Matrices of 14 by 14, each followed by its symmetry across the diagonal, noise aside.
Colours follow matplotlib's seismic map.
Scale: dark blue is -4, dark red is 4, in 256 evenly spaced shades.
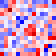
symmetric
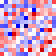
symmetric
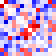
symmetric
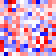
neither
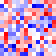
antisymmetric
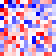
antisymmetric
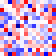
antisymmetric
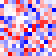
antisymmetric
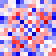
symmetric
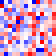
neither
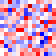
neither
